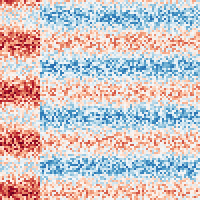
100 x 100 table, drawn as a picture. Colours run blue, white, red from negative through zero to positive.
Horizontal stripes repeat 4 times down the table. A vertical seam about 20% of the way across splits the table, and the left part is higher. The ninth with the highest average is the bottom left.
